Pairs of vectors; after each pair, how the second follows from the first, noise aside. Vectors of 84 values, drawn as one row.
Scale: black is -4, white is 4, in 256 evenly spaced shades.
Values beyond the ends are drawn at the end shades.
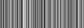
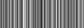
copied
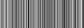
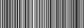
shuffled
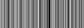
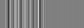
partly zeroed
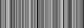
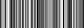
scaled up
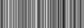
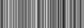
copied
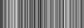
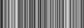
copied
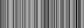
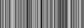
shuffled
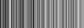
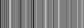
partly zeroed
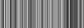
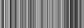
copied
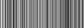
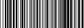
scaled up
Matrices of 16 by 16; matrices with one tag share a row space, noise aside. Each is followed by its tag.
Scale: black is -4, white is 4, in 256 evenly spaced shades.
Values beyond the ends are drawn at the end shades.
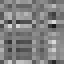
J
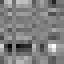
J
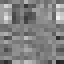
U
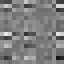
U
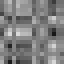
J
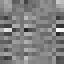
U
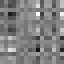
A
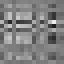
J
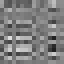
J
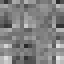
U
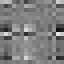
U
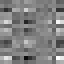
U
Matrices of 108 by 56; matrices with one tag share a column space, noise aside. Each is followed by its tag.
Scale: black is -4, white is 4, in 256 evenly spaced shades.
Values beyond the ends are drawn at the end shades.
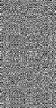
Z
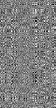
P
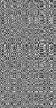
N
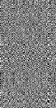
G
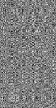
P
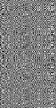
Z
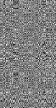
G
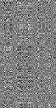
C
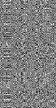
G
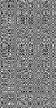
N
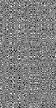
C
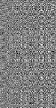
Z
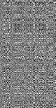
C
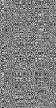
G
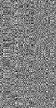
N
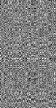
G
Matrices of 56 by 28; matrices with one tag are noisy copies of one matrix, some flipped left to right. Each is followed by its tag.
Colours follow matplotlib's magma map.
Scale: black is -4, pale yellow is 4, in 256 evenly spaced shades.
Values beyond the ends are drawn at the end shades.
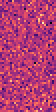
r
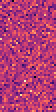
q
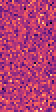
r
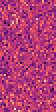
r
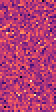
q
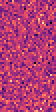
r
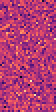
q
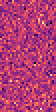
r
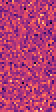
r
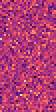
q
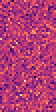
q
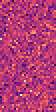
q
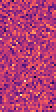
q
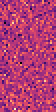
r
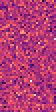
q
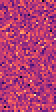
q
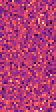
r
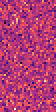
r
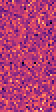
r
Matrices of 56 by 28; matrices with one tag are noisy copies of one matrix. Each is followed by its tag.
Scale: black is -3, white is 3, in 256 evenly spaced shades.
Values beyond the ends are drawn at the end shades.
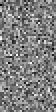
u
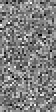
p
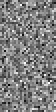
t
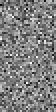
u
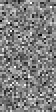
p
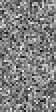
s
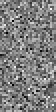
s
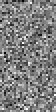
p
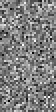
s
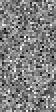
s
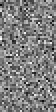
u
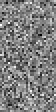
p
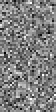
p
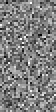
p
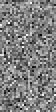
p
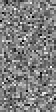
p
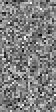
p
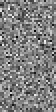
u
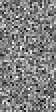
s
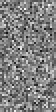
s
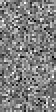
s
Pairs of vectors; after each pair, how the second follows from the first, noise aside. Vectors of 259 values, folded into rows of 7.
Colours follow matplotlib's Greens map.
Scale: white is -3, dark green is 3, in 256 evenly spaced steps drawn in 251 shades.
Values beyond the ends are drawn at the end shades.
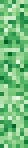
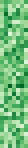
shuffled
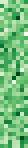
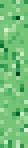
partly zeroed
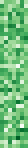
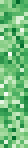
shuffled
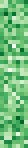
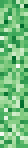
shuffled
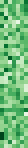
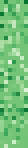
partly zeroed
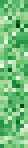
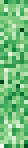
shuffled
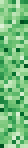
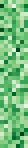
shuffled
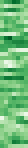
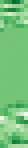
partly zeroed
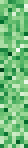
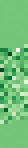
partly zeroed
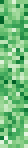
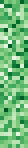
shuffled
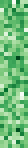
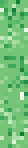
partly zeroed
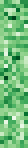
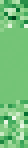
partly zeroed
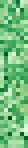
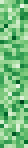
shuffled
